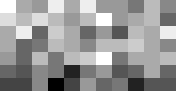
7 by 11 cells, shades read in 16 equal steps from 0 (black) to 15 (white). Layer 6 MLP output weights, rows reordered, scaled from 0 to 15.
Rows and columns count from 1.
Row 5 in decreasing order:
15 12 11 11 11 10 10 9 7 7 6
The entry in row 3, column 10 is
10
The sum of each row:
116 119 107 104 109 71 54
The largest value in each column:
15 14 13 14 11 14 15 11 12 11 14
